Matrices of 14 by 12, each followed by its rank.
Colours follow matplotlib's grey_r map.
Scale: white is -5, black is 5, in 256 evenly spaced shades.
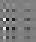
one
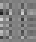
one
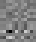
two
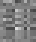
two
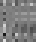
two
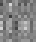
two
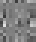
two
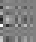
one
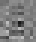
two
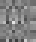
two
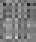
two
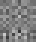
two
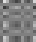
one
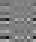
one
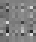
two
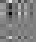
one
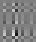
one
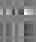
one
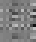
two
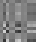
one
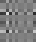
one
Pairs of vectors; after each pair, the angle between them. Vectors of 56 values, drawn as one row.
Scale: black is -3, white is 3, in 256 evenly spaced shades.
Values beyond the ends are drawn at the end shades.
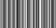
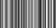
partly opposed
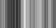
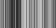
nearly parallel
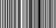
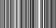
partly opposed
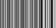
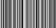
orthogonal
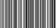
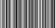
partly aligned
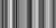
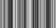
nearly opposite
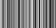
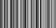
partly opposed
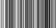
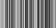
nearly parallel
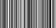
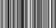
nearly opposite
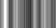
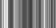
nearly parallel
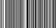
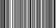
partly opposed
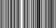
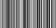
partly aligned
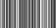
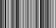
nearly opposite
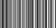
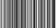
nearly opposite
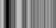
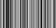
partly aligned
